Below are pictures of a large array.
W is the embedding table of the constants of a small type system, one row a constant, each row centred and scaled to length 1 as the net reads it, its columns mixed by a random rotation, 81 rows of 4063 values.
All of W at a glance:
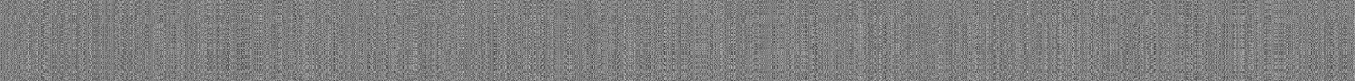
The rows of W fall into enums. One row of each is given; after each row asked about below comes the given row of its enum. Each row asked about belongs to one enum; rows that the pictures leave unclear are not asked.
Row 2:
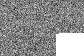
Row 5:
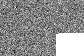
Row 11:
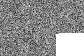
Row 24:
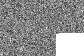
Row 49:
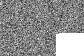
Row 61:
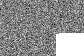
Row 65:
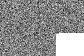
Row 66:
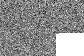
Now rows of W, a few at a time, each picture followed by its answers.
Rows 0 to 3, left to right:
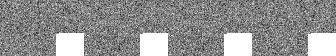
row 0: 65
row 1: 2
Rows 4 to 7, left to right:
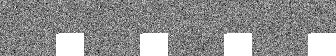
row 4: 5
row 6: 2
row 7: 65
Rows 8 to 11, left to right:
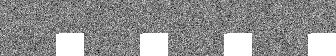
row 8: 2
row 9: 5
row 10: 49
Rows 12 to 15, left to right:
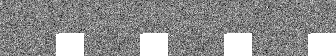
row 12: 49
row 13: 2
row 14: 2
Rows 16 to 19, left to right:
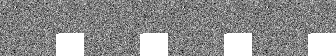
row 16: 5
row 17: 61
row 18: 5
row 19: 5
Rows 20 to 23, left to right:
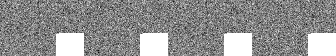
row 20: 65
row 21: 5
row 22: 65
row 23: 61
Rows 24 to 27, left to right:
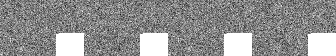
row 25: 2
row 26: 24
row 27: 11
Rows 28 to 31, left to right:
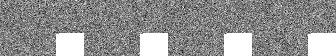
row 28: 66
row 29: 49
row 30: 5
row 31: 11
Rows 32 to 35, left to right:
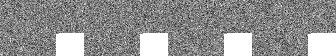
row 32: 24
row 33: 61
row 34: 66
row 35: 11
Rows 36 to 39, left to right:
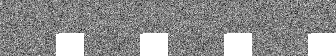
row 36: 49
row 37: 2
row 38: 2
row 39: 66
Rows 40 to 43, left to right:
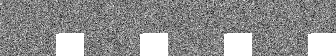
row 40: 61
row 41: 11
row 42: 66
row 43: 49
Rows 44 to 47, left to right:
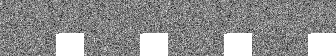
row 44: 49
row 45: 24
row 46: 49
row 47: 2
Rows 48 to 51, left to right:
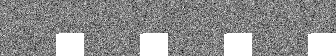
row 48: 2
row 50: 5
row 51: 49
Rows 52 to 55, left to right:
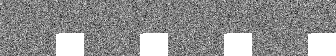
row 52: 61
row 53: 49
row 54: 61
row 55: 66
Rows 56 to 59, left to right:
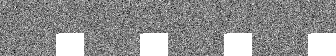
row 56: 5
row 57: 66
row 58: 49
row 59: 61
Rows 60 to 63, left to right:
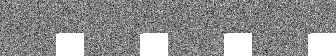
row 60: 65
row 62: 66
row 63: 5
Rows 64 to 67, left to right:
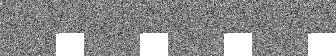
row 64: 49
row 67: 66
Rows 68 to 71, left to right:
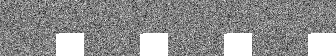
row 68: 66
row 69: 49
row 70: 61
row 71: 2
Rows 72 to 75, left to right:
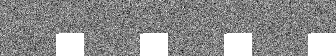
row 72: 2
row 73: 66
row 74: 5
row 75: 65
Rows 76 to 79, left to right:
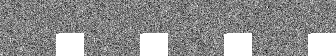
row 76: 24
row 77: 24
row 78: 11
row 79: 5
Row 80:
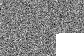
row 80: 61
